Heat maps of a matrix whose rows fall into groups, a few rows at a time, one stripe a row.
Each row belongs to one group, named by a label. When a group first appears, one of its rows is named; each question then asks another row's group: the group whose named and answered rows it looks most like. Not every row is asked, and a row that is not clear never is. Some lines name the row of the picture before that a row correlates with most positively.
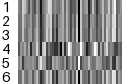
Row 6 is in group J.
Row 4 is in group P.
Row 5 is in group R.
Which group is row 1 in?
J
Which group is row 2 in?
J
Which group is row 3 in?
J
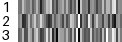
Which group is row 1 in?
J
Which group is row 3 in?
J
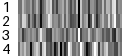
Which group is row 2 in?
J
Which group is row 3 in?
R
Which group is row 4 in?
P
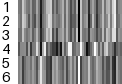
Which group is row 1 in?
J
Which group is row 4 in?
P
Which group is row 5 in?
R
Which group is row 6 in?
R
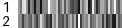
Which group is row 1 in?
J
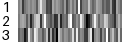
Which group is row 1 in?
R
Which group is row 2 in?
P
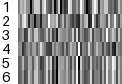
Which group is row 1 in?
P
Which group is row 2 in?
J
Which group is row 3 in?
J
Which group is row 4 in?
R
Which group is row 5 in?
J
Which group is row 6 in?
J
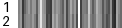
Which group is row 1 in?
R
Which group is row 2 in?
R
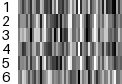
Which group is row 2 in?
P
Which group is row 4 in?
R
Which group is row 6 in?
J
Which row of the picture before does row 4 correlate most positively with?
1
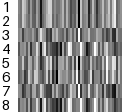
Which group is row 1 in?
J
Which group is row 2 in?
J
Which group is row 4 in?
P
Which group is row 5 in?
J
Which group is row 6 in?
J
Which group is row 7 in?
R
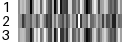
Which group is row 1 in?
P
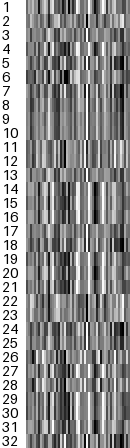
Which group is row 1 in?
P
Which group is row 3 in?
R
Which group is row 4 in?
P
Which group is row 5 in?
R
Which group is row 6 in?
P
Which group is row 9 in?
R
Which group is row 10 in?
R
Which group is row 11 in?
J
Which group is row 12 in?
J
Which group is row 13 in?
R
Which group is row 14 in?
P
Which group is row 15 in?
P
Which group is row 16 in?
P
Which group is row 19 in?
P
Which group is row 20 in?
P
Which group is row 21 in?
P
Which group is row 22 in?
J
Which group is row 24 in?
R
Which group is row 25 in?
R
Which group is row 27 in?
P
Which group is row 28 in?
J
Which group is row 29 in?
P
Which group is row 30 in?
P
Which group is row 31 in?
P
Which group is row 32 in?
R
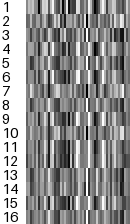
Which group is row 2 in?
J
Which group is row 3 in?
R
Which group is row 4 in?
P
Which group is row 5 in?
R
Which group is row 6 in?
P
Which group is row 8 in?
R
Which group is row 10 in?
J
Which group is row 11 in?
P
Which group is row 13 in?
R
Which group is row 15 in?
P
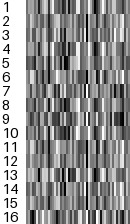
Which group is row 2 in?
J
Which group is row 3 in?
J
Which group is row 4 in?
P
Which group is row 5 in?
P
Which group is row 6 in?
J
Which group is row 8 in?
P
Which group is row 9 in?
R
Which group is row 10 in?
P
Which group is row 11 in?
J
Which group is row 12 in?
J
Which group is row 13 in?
P
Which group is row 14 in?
J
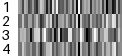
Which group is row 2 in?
J
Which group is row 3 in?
P
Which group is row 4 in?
J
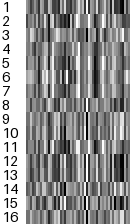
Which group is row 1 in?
R
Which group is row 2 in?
P
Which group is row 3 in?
J
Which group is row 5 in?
P
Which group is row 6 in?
P
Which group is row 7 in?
P
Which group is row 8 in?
R
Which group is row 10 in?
J
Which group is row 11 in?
P
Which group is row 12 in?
R
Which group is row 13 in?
R
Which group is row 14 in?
J
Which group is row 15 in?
R
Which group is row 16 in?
J
